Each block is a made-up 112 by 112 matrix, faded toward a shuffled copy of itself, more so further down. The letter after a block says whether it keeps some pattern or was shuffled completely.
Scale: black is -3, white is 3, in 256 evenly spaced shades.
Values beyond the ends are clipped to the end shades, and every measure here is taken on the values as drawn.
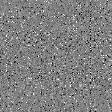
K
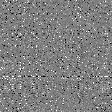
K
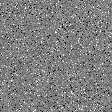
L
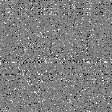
K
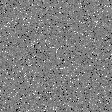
L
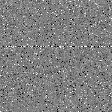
K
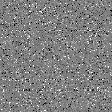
K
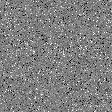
L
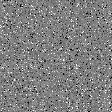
K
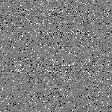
K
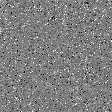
L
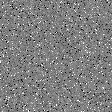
L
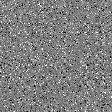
K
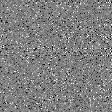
K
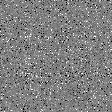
K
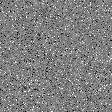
L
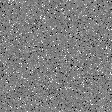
L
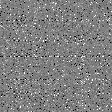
K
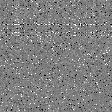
K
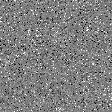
K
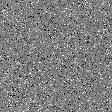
L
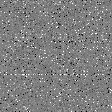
K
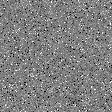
L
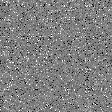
K
